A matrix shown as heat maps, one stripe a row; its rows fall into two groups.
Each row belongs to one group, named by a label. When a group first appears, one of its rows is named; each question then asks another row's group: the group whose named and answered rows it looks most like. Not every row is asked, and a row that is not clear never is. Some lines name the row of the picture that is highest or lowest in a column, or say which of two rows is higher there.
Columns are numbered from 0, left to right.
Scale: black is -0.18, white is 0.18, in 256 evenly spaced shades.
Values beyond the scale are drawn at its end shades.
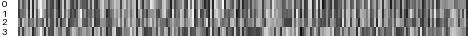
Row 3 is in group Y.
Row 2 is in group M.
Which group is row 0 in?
M
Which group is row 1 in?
M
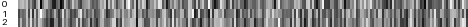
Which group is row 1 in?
M
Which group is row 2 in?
M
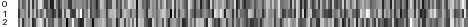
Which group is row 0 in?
M
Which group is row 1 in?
M
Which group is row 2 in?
Y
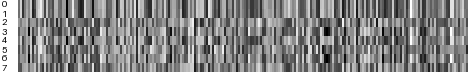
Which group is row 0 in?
Y
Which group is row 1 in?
Y
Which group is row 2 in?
M
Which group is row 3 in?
M
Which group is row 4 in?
Y
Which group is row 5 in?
M
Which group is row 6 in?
M
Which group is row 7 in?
M
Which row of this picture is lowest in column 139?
5
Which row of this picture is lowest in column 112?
5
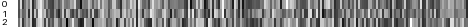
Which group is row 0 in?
Y
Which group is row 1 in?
M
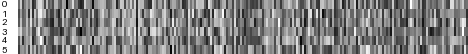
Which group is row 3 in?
Y
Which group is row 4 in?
Y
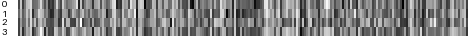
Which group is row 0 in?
Y
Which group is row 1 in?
Y
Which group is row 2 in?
M
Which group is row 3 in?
Y
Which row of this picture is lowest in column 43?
2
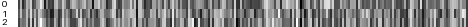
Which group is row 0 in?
Y
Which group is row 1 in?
M
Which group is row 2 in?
M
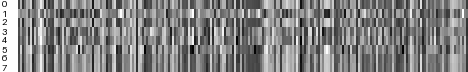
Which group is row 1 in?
M
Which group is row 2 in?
Y
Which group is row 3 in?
M
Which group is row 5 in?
Y
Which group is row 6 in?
Y
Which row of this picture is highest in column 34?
5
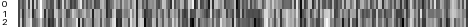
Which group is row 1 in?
Y
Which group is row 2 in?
Y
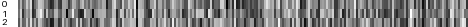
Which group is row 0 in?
Y
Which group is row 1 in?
Y
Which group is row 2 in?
M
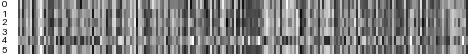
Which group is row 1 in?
Y
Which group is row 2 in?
Y
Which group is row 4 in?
M
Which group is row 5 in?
Y
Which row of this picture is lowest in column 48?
4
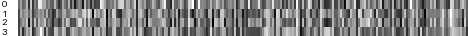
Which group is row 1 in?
Y
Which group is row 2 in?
M
